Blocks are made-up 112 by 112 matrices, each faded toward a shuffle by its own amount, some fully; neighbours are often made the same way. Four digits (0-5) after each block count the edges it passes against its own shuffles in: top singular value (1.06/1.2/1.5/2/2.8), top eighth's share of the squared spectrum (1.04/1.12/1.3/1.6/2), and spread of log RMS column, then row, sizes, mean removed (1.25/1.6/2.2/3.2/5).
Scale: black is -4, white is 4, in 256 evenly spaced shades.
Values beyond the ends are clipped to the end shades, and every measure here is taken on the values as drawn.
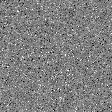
0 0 0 0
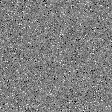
0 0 0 0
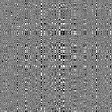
5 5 4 3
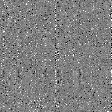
4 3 2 1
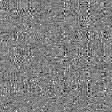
5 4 3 2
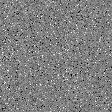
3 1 0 0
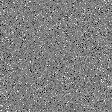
2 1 0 0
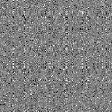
5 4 3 2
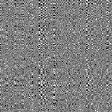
5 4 4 3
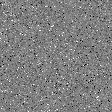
0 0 0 0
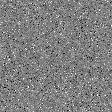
0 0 0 0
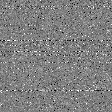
2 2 0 3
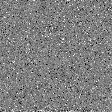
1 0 0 1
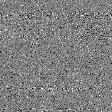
1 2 0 3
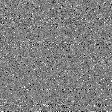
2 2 0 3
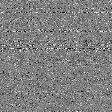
2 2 0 3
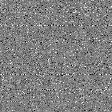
2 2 0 3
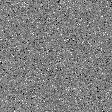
0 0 0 1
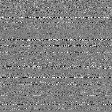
2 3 0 4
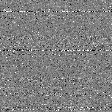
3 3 0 3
